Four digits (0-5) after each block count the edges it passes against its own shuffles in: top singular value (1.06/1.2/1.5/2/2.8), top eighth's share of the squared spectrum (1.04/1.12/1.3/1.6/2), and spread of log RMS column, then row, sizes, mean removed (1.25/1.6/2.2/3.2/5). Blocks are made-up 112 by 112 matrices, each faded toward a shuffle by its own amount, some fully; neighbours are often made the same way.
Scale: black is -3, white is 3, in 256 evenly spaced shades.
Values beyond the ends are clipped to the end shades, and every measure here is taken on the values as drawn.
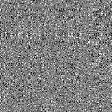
4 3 2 2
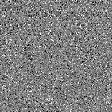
4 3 1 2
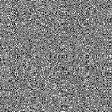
4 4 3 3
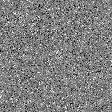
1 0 0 0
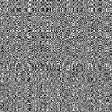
5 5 4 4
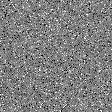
0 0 0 0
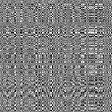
5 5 4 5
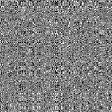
5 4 3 3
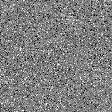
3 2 1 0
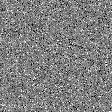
2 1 0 0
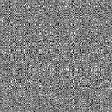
5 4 3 3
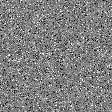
0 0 0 0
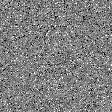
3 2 0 0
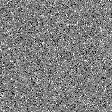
2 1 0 0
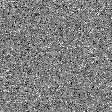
2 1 0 0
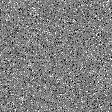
2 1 0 0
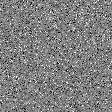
0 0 0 0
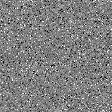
3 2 1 1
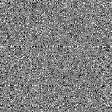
4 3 1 2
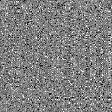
4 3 2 2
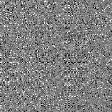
4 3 2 2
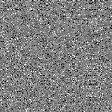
4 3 1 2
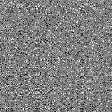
4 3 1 2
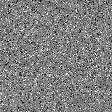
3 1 0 0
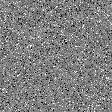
0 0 0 0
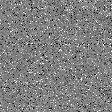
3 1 0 1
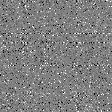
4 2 1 2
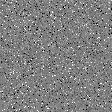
0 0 1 0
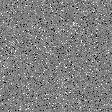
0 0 0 0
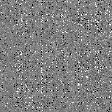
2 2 3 2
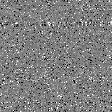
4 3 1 2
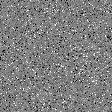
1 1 0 0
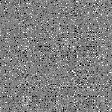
4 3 2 2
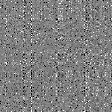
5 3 3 2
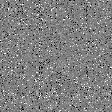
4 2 1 1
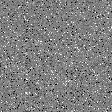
3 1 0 0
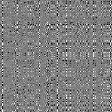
5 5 4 3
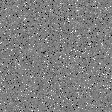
2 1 0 0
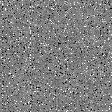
3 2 1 0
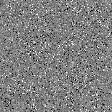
3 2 1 0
